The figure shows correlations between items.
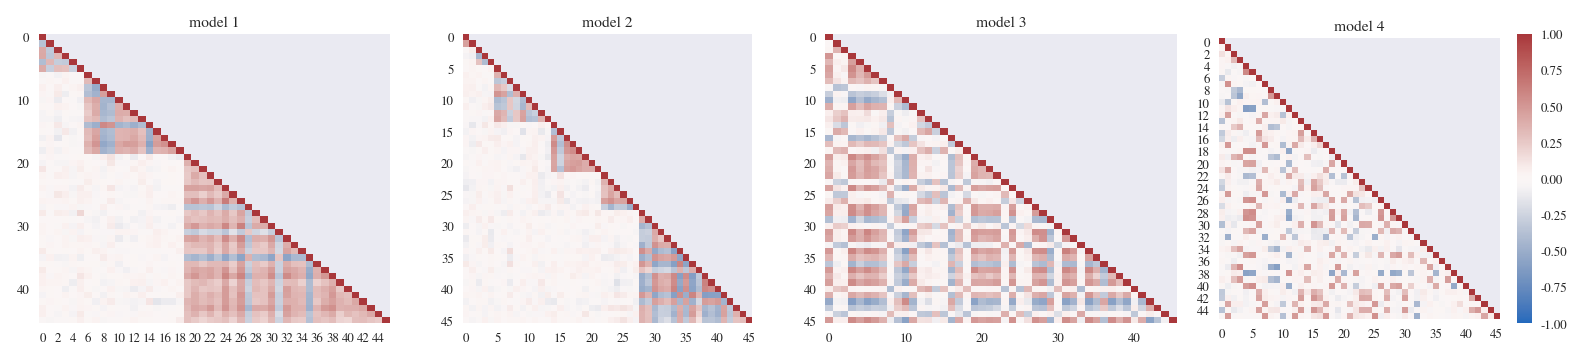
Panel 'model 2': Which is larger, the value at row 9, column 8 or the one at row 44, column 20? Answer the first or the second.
the first
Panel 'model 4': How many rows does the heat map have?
46
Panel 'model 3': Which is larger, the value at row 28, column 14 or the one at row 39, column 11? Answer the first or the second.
the second
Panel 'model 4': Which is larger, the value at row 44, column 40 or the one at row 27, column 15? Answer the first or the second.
the second
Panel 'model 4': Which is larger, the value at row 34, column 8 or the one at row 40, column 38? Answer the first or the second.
the first
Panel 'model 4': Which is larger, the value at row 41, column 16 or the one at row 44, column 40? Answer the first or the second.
the first
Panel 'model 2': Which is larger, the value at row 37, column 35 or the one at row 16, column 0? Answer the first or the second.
the second
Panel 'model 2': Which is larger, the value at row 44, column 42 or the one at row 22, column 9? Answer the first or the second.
the second
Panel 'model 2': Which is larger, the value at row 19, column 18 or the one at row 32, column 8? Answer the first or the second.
the first
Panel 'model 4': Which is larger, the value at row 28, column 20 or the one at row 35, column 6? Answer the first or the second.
the first
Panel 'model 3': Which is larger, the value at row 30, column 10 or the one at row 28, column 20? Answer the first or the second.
the second
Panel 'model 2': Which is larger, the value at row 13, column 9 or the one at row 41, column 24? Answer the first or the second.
the first
